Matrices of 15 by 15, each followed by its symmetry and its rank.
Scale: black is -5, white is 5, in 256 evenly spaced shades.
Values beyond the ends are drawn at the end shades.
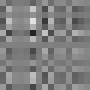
neither, rank one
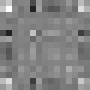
symmetric, rank two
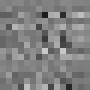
neither, rank three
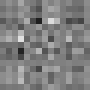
antisymmetric, rank two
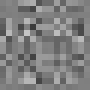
antisymmetric, rank two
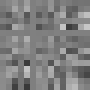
antisymmetric, rank two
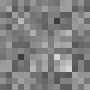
symmetric, rank three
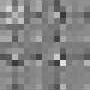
symmetric, rank two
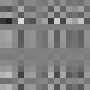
neither, rank one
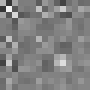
symmetric, rank three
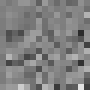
neither, rank three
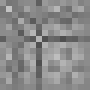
symmetric, rank three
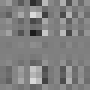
neither, rank one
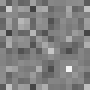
symmetric, rank three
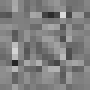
antisymmetric, rank two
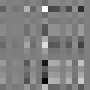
neither, rank one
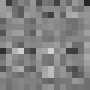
neither, rank three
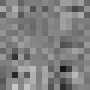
neither, rank three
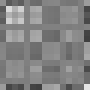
symmetric, rank two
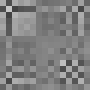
symmetric, rank two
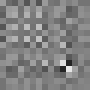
symmetric, rank two
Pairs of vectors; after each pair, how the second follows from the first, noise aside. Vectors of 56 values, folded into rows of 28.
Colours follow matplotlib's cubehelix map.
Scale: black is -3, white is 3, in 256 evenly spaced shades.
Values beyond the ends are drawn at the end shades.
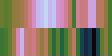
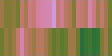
shrunk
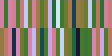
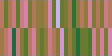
shrunk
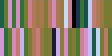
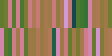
shrunk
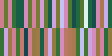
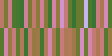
shrunk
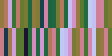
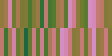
shrunk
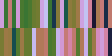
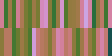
shrunk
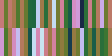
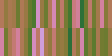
shrunk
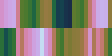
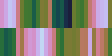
copied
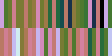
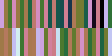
copied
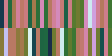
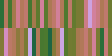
shrunk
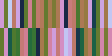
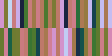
copied
